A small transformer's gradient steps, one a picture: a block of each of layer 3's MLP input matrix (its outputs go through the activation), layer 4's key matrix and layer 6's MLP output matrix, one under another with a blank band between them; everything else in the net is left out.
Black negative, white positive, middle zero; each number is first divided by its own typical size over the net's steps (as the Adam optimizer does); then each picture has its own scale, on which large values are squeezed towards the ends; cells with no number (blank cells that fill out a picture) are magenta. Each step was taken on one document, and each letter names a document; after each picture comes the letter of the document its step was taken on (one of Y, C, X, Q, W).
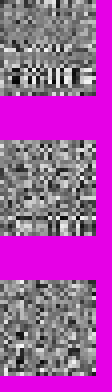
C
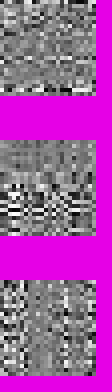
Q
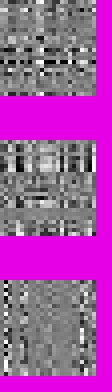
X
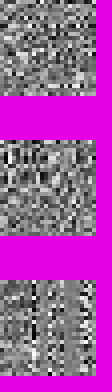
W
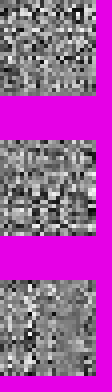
W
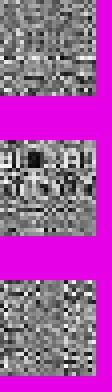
Q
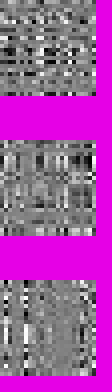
X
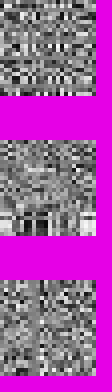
C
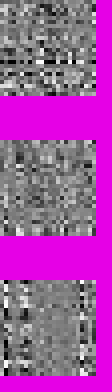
X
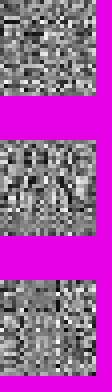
Q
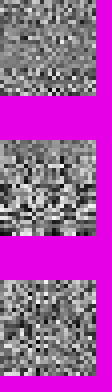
Q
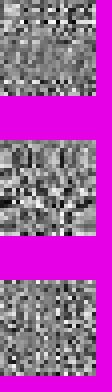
Q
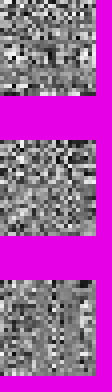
W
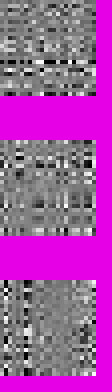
X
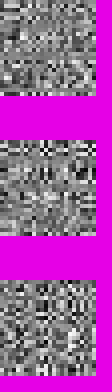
C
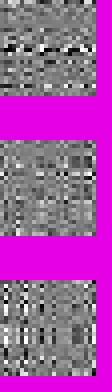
X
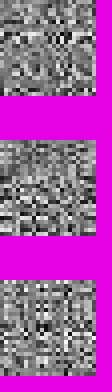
Q
